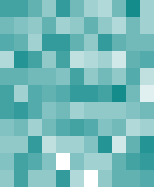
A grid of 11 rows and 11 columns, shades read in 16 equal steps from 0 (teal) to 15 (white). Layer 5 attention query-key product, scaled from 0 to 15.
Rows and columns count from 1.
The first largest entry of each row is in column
8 9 3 9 11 11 6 10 9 5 7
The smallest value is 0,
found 2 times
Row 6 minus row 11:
-5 6 -4 -3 2 -8 -13 -5 -5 1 9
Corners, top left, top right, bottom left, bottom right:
3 9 8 4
